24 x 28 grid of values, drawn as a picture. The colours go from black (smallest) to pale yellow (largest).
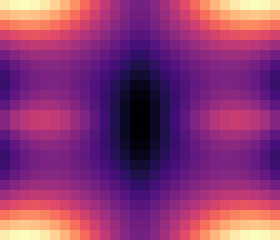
Ninth with the lowest average: centre. Lone odd cells: none. Mirror symmetry: left to right and top to bottom. Average level on the scale: 40%.
